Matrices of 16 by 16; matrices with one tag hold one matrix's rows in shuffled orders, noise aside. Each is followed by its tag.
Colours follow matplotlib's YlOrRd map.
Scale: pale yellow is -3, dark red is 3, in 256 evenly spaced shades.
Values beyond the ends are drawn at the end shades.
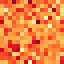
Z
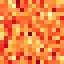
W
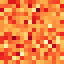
Z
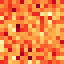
W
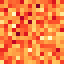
W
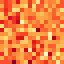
Z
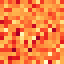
Z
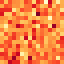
Z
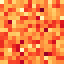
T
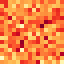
T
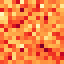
T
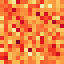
W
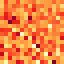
Z
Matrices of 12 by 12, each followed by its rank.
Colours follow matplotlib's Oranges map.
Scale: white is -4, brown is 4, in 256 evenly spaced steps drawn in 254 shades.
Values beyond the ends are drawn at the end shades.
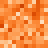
full rank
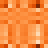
one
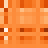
one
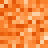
full rank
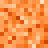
full rank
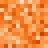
full rank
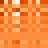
one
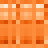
one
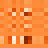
one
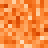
full rank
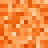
full rank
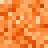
full rank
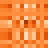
one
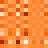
one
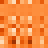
one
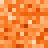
full rank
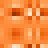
one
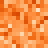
full rank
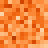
full rank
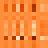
one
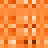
one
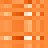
one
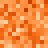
full rank
